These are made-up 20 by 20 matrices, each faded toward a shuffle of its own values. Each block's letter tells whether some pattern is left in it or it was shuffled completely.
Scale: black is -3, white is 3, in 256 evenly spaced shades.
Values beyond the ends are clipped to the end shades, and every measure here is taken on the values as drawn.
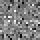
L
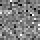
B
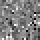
L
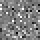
B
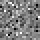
L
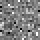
L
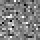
L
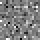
L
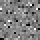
B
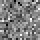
B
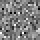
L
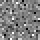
B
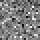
B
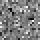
B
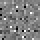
L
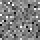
B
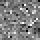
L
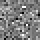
B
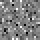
B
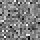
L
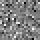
B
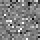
B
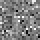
L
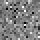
B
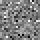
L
